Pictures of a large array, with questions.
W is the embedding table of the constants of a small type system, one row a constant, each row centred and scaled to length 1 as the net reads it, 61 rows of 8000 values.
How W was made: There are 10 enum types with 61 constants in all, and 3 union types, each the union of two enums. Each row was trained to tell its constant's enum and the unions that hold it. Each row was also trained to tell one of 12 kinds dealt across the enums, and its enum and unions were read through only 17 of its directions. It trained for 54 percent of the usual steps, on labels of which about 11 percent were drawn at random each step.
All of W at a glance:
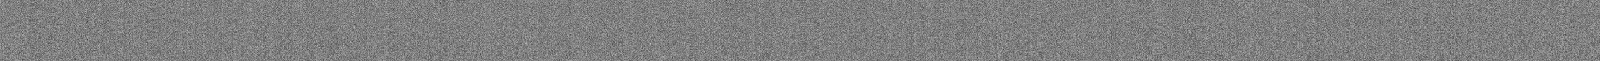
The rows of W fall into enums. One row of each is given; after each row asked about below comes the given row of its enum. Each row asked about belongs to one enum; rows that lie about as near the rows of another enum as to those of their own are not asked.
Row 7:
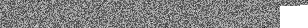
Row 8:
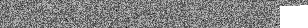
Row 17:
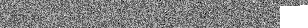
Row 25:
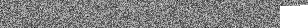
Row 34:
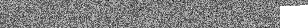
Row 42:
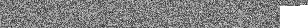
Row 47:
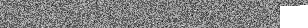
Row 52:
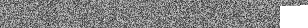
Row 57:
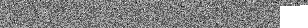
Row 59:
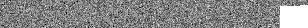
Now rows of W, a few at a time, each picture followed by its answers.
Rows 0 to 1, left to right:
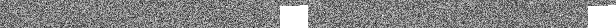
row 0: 47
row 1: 25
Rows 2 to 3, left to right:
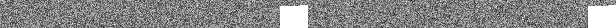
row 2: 7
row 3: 47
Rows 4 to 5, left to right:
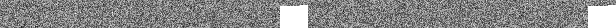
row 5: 47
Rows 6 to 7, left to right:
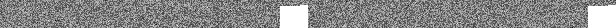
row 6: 57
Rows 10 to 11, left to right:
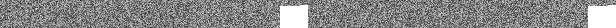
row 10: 8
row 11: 17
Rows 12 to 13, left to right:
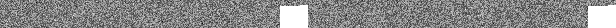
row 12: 34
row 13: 57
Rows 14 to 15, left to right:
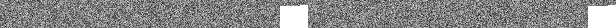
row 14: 52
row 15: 17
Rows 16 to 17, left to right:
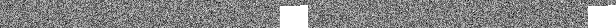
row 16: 42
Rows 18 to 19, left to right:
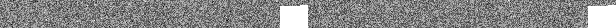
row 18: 57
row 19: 8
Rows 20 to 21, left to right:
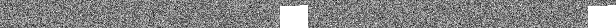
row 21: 8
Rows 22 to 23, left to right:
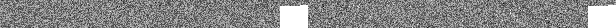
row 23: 52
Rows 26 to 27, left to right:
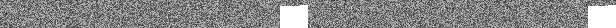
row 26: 47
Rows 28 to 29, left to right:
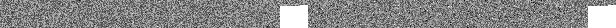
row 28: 17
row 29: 25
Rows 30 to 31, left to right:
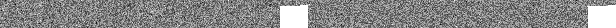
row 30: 7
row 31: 47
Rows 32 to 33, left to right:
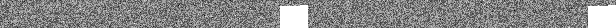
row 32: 8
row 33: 25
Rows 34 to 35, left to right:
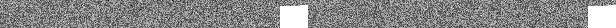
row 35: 34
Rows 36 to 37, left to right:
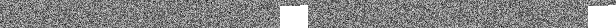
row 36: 25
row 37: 52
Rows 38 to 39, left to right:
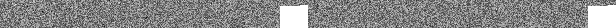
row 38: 17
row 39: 8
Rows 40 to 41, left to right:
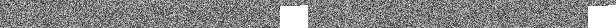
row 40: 57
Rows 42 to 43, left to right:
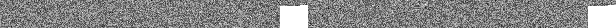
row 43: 34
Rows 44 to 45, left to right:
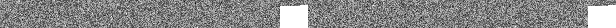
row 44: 34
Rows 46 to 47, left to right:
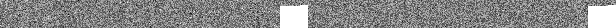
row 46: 17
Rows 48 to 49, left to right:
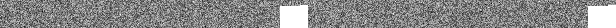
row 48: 47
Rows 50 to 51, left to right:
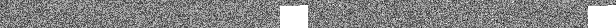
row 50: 8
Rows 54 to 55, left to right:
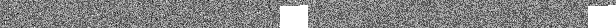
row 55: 17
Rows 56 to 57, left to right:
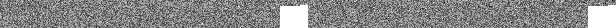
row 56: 57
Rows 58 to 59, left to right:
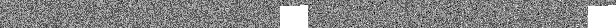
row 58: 57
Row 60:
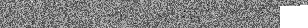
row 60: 25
